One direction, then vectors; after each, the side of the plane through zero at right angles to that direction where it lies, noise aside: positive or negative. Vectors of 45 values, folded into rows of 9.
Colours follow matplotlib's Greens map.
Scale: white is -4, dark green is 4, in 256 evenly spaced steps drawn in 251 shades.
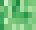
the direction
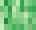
negative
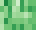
negative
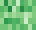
negative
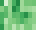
positive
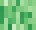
positive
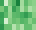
positive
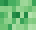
positive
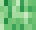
negative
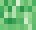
negative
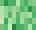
negative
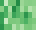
positive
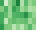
positive
